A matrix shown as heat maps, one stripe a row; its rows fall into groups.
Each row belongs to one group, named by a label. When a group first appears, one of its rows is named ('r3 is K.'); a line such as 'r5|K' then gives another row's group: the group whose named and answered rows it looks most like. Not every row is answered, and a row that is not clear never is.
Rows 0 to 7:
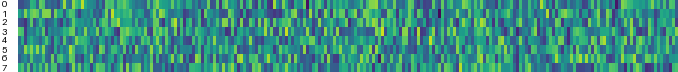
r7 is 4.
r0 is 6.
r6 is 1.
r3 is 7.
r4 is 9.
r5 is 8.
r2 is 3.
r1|8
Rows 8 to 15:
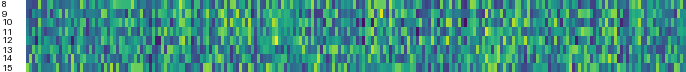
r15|7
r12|3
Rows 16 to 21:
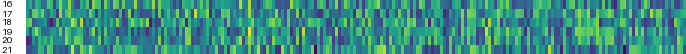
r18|7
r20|1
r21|6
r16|4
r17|1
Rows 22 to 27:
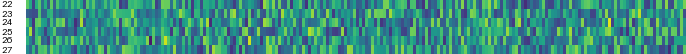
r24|4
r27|8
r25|9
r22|7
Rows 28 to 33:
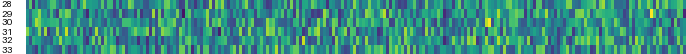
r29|1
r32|1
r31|7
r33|3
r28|9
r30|8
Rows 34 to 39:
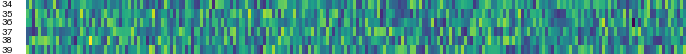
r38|8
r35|4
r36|4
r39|7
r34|9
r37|6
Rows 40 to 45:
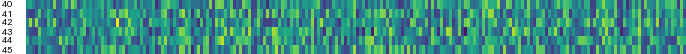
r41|3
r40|9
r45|3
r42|9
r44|1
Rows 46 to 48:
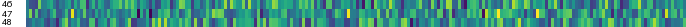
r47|9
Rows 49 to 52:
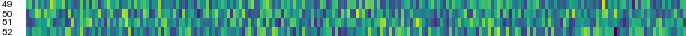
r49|4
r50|8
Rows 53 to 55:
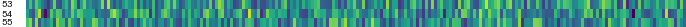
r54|7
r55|4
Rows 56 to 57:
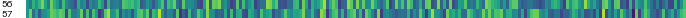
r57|4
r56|8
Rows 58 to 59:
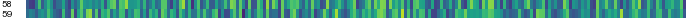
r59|3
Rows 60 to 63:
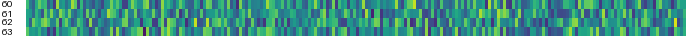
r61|4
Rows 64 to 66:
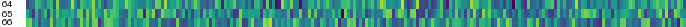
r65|7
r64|6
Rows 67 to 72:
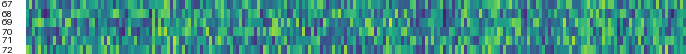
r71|9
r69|1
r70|1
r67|9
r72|7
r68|7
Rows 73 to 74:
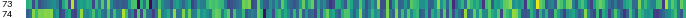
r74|8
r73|9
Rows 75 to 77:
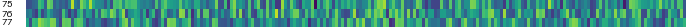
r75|6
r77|8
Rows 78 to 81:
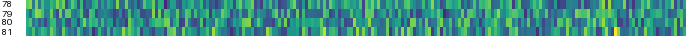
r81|8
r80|9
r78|4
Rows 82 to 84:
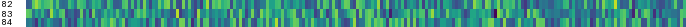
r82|8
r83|4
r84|3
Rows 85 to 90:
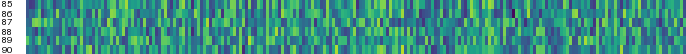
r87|8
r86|6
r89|7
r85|3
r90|3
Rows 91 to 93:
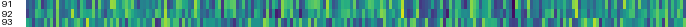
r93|7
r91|6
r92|6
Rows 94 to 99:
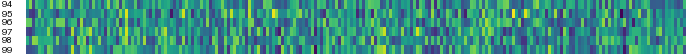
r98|8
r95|3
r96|4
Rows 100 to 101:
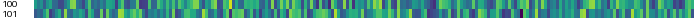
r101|6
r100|1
